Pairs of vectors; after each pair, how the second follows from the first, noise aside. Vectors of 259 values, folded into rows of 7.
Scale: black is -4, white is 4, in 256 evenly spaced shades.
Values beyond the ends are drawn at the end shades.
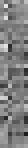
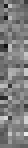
negated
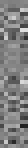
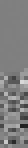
partly zeroed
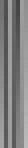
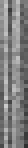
negated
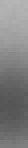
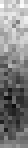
scaled up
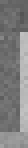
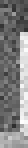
scaled up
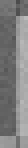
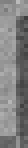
negated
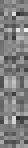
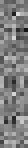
negated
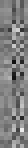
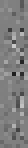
partly zeroed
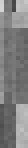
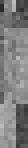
negated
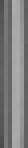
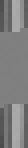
partly zeroed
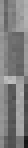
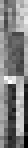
scaled up
